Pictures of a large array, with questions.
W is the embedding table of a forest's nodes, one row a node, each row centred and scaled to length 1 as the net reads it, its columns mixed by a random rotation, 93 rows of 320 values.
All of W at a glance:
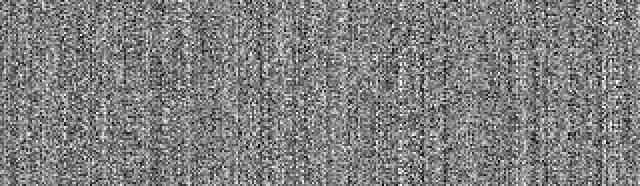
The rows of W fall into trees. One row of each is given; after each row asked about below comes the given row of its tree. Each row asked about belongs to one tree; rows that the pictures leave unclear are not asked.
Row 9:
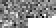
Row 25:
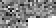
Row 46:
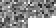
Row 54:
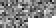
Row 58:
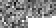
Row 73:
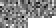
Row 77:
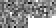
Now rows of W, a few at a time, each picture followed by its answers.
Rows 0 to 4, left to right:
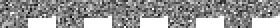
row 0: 9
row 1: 46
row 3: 46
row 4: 77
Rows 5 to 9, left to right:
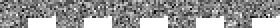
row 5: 9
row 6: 25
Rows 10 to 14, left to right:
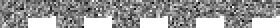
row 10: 58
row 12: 54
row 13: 46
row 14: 25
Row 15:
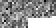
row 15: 58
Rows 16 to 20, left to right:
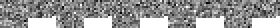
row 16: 54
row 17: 58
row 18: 73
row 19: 54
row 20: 9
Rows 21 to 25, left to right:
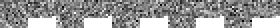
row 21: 73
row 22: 58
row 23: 46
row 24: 25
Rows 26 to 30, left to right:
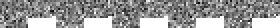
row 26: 58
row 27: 73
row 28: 77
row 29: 73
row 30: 54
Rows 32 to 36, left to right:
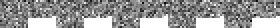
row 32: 77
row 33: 58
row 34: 46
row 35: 77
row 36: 25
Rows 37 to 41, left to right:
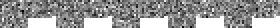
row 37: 46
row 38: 77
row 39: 54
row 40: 77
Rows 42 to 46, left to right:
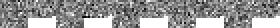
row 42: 77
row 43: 9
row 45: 73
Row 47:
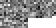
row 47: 54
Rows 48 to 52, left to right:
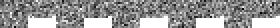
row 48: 77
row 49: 54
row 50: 46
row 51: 9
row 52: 46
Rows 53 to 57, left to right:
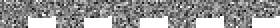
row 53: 77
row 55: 46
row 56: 54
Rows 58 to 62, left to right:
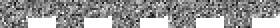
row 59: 54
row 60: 54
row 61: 58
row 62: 77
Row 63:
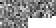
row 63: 54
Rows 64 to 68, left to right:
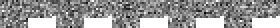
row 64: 54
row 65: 77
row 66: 46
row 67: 46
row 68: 54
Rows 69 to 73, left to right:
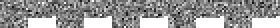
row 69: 46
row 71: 77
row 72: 58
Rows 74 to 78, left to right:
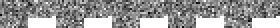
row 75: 54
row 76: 46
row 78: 54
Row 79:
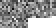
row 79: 25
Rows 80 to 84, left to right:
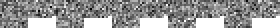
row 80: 77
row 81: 9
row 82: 46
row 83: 54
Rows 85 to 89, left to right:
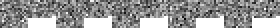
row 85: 46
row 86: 77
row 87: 73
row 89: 77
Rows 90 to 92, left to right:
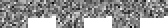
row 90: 46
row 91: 58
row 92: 77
